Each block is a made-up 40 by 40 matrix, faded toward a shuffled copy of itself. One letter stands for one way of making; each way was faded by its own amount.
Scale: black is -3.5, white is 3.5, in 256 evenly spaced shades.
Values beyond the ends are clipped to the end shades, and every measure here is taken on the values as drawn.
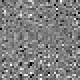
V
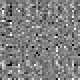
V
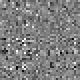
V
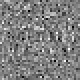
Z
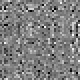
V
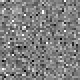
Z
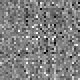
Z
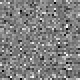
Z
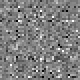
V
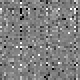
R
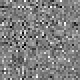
Z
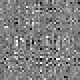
V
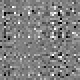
R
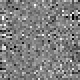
V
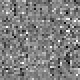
Z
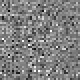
Z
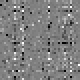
R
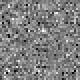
Z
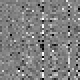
R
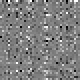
R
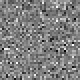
Z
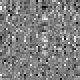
V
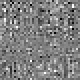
V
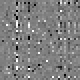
R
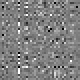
R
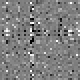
R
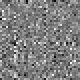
Z
